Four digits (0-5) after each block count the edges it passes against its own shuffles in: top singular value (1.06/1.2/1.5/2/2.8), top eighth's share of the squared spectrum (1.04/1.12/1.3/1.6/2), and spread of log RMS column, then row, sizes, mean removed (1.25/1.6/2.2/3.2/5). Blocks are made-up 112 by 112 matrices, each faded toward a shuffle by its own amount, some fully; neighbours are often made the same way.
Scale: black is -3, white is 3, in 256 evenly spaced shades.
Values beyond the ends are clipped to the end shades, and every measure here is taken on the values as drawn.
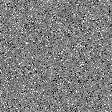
0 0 0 0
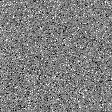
1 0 0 0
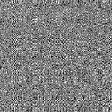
5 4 3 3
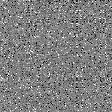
4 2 1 1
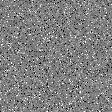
1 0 0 0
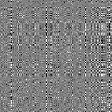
5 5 4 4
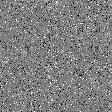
3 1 0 0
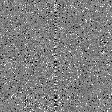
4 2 1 1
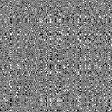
5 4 3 3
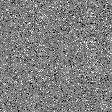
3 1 0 0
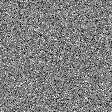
0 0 0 0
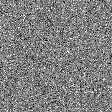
0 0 0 0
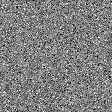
0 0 0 0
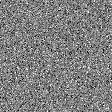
0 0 0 0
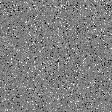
2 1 1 0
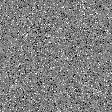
2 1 0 0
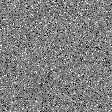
2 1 0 0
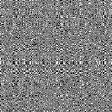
5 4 3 3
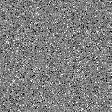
3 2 1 1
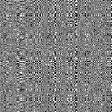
5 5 4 4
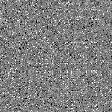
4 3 1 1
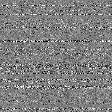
2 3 0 4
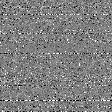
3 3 0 3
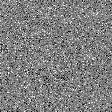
3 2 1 0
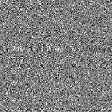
4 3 2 2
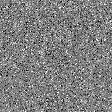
3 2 0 0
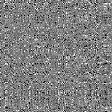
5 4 3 3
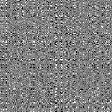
5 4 3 3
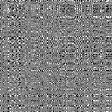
5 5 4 4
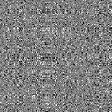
5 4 3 3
